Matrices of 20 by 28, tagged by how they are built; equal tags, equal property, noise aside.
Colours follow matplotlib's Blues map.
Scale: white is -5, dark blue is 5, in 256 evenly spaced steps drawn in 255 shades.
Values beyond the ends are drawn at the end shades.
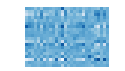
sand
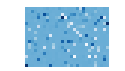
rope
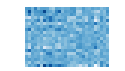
sand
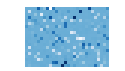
rope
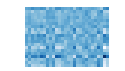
sand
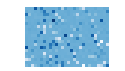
rope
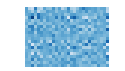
sand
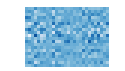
sand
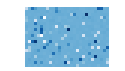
rope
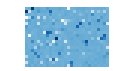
rope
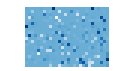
rope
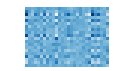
sand
